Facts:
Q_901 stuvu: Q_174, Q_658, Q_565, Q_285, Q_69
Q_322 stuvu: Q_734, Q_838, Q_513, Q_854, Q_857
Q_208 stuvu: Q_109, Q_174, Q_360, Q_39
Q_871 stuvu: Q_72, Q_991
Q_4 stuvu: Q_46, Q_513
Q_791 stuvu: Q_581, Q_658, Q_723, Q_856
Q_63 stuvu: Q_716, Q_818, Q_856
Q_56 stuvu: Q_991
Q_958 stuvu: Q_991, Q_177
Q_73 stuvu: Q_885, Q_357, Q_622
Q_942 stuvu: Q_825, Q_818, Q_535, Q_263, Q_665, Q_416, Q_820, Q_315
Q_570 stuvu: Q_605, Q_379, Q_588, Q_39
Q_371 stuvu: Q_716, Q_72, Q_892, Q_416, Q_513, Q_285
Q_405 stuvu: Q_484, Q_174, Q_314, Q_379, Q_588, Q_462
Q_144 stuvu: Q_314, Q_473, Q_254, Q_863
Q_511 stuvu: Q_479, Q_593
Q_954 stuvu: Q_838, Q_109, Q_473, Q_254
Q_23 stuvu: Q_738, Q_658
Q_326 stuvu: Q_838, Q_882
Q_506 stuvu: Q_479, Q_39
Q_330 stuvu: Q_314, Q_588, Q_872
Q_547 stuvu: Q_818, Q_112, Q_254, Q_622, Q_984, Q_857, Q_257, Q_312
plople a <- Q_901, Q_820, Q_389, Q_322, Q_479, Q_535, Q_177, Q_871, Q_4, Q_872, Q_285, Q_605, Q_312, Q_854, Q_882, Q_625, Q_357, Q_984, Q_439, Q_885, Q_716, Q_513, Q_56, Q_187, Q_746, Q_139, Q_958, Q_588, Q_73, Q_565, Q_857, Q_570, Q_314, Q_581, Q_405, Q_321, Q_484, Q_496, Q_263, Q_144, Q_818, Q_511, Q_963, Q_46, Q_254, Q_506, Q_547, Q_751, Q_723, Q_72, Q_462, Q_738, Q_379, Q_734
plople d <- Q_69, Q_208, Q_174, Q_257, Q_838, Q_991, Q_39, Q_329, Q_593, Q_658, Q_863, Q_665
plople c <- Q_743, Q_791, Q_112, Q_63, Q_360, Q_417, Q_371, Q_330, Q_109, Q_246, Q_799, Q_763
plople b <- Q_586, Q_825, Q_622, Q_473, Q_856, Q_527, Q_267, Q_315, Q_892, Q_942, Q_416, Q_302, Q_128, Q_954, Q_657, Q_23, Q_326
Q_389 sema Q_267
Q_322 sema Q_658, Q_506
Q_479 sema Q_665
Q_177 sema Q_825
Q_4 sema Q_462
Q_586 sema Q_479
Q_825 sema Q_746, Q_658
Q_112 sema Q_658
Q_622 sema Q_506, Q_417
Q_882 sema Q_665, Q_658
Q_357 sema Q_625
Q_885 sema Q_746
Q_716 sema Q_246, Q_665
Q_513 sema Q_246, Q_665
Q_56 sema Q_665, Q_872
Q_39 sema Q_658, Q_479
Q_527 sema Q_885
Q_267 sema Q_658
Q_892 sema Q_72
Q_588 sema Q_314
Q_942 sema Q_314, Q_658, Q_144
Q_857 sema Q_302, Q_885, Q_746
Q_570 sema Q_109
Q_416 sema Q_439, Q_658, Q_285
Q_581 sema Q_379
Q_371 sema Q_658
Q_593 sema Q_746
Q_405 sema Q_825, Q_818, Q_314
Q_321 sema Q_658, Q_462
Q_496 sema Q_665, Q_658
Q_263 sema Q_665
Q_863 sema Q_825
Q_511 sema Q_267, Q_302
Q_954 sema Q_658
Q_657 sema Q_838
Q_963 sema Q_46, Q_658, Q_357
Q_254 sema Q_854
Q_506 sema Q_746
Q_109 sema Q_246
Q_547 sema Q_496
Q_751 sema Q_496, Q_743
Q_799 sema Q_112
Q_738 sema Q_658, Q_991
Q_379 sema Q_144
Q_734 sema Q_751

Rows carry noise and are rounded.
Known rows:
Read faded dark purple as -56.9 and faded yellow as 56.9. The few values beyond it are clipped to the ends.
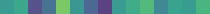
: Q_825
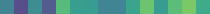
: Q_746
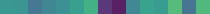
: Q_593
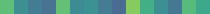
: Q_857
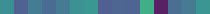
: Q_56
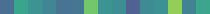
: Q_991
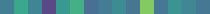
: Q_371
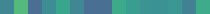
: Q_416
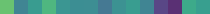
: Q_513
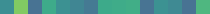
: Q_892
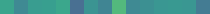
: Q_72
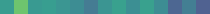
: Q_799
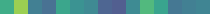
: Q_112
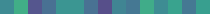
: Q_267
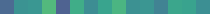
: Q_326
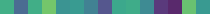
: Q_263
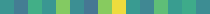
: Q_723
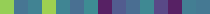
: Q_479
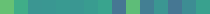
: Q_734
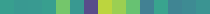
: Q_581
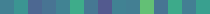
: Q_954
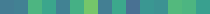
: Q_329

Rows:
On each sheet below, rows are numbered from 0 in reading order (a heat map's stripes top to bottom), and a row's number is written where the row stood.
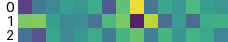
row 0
Q_23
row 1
Q_357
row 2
Q_901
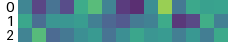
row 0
Q_506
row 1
Q_496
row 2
Q_942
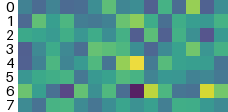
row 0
Q_958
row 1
Q_315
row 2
Q_379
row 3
Q_208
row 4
Q_791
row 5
Q_246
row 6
Q_885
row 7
Q_484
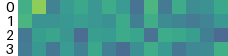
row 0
Q_863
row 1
Q_751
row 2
Q_330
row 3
Q_527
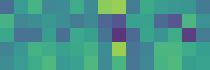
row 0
Q_63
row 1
Q_882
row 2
Q_511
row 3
Q_69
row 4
Q_174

